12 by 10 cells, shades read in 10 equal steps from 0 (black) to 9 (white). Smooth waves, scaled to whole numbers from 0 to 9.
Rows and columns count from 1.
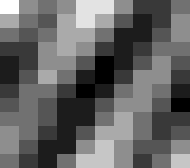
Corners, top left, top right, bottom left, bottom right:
9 4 4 7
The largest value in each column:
9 5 6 6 8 8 6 5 5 7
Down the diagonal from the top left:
9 4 4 6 3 0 4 5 2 3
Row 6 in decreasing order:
6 5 5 4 3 2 2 1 1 0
